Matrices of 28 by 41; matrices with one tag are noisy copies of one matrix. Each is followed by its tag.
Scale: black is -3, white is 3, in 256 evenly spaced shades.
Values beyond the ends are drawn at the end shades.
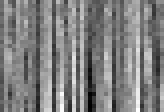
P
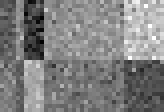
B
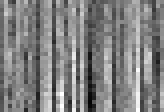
P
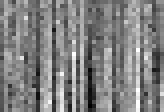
P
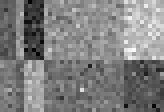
B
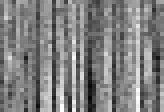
P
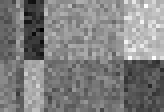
B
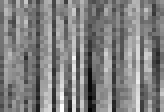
P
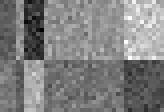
B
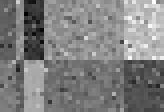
B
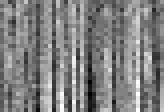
P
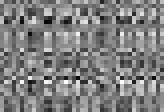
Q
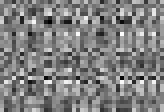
Q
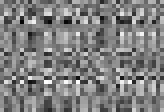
Q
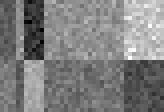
B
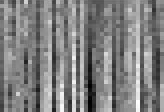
P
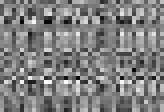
Q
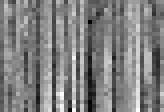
P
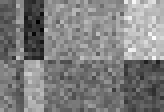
B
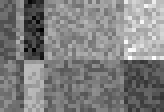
B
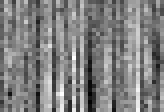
P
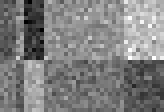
B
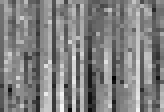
P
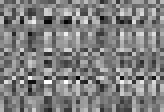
Q
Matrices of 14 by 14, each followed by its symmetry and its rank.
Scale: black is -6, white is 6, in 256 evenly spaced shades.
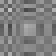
symmetric, rank one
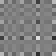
symmetric, rank one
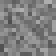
antisymmetric, full rank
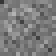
symmetric, full rank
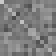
symmetric, full rank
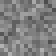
antisymmetric, full rank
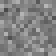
neither, full rank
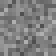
antisymmetric, full rank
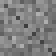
symmetric, full rank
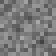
symmetric, full rank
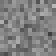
neither, full rank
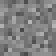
antisymmetric, full rank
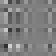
neither, rank one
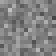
neither, full rank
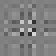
symmetric, rank one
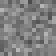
neither, full rank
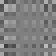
neither, rank one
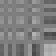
symmetric, rank one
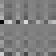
neither, rank one
